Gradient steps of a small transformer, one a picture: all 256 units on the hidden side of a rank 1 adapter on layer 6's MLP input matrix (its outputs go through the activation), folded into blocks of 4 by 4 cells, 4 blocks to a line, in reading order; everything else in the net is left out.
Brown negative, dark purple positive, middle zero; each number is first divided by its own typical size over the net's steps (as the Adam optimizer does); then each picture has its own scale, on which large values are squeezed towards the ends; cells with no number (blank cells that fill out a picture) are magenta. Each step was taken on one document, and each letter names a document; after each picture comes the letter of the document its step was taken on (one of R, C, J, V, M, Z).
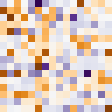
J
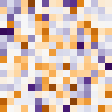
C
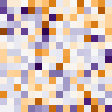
J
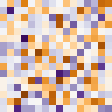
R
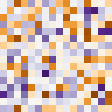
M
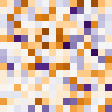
C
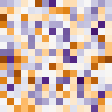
R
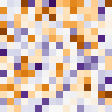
J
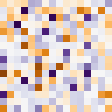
J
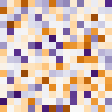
C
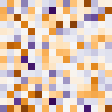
R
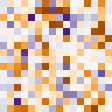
R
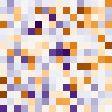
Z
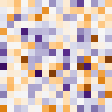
J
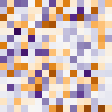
R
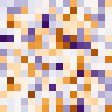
C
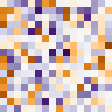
R
